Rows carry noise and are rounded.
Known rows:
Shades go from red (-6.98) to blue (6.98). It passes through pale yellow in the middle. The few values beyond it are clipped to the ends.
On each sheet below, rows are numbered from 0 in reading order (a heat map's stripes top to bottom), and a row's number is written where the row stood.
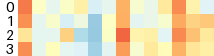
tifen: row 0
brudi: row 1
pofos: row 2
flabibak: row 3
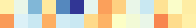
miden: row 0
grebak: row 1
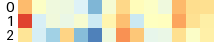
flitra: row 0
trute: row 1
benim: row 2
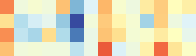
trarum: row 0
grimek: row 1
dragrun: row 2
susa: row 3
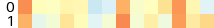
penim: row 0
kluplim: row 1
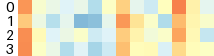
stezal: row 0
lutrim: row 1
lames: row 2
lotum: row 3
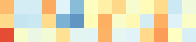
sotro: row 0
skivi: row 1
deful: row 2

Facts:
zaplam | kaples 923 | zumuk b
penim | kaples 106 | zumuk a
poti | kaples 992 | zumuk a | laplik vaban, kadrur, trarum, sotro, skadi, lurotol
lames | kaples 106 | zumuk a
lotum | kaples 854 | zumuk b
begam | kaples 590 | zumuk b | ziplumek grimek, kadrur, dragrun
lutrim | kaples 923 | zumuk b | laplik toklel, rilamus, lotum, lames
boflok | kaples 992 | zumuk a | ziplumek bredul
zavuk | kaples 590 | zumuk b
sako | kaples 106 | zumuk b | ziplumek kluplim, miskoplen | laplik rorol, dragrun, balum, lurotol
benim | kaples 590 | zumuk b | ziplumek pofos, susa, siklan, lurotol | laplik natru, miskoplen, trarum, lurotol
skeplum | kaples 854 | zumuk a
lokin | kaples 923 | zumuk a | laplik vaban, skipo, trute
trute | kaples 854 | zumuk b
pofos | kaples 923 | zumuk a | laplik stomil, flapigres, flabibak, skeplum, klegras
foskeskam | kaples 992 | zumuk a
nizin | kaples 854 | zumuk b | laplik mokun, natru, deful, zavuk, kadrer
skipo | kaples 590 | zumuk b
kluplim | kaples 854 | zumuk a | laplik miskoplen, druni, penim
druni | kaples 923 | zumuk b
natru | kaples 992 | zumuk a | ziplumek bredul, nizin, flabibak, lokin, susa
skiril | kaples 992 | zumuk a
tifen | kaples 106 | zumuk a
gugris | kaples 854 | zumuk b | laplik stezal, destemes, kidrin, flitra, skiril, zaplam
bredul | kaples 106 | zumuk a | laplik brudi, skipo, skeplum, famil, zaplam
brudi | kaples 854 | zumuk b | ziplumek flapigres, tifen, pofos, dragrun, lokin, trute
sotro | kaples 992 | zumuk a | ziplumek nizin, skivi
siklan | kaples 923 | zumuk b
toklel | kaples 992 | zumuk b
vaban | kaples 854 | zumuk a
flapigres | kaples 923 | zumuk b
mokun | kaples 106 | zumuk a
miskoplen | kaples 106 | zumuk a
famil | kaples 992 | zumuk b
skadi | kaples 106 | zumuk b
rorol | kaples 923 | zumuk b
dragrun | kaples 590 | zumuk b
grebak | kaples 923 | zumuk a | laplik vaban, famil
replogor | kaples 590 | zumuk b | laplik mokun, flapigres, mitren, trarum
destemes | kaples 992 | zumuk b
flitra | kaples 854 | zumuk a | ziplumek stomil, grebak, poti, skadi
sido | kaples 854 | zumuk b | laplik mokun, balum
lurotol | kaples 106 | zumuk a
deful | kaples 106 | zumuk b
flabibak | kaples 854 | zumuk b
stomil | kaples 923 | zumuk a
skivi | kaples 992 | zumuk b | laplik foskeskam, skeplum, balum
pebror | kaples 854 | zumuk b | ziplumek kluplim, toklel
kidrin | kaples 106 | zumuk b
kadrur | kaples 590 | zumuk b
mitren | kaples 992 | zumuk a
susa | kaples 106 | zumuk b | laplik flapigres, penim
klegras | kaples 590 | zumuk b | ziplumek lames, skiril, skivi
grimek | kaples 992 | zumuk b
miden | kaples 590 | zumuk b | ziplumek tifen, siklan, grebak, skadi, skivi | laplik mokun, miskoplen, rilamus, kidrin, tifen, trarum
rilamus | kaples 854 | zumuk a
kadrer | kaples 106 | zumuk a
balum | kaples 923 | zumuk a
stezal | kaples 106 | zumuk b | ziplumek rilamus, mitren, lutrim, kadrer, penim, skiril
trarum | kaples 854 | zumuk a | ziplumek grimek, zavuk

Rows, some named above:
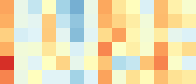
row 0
siklan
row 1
stomil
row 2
natru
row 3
kluplim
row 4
skadi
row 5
flabibak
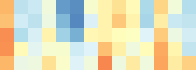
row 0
destemes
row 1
toklel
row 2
famil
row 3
lames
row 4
kluplim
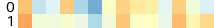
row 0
foskeskam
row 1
pebror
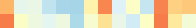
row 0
gugris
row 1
stezal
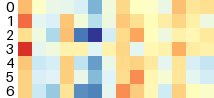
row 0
flitra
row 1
balum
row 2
klegras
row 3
vaban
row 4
mitren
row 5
natru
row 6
replogor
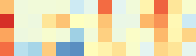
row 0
susa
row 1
lurotol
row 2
pebror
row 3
skipo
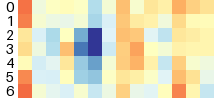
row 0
skeplum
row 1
rilamus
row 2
begam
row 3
klegras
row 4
boflok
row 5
zaplam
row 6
kidrin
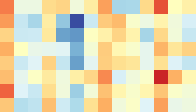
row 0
sako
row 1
zavuk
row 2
skiril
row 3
flitra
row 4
mitren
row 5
bredul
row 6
rorol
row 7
poti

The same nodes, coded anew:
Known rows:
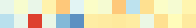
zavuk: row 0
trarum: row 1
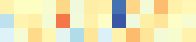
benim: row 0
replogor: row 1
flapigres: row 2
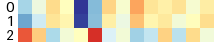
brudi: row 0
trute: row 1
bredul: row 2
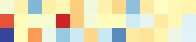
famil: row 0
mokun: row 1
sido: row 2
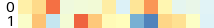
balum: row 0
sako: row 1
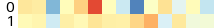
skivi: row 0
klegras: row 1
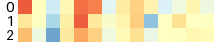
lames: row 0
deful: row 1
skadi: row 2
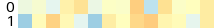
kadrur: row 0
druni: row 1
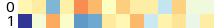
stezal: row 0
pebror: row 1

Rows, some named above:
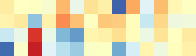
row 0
miden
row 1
stezal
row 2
trarum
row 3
kluplim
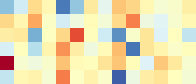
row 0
flabibak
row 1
stomil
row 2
skivi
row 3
toklel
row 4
natru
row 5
replogor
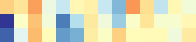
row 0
pofos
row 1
gugris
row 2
lotum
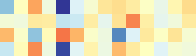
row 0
vaban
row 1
siklan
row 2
susa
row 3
skeplum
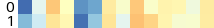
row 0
lotum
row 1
flabibak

